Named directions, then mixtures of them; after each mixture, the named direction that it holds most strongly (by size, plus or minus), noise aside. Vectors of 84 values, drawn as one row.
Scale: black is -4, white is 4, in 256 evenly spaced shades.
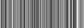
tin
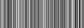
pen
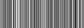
pen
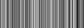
tin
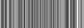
tin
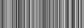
pen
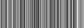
tin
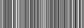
pen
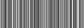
tin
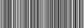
pen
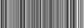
tin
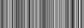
pen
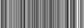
tin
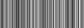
pen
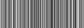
tin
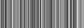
tin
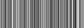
tin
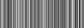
pen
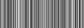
pen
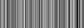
tin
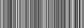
pen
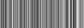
tin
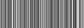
tin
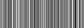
pen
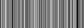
tin
